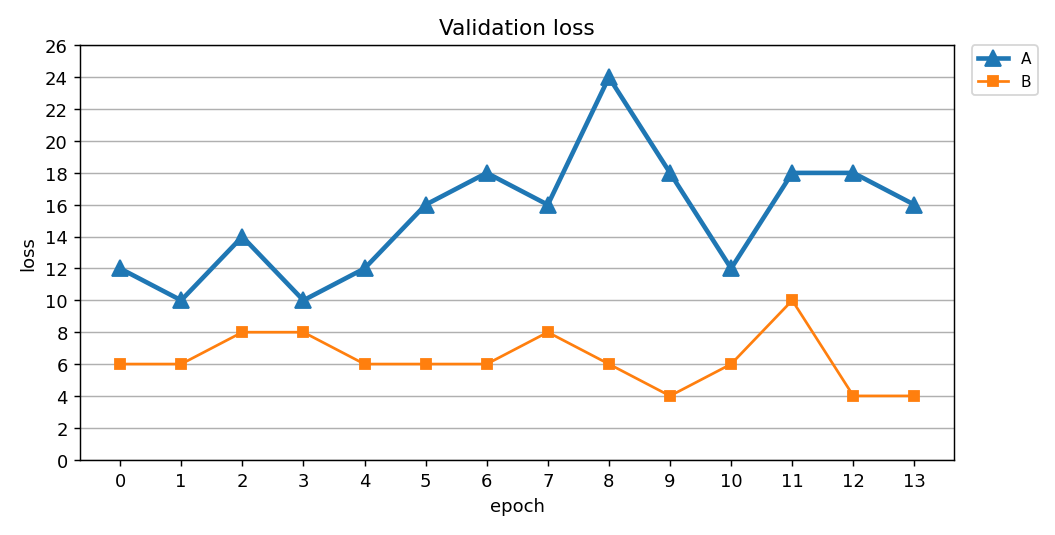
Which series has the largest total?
A
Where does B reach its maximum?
11
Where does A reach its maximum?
8
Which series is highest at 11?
A
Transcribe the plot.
Title: Validation loss
x-axis: epoch, ticks 0 1 2 3 4 5 6 7 8 9 10 11 12 13
y-axis: loss, ticks 0 2 4 6 8 10 12 14 16 18 20 22 24 26
Legend: A, B
Values:
A: 12 10 14 10 12 16 18 16 24 18 12 18 18 16
B: 6 6 8 8 6 6 6 8 6 4 6 10 4 4
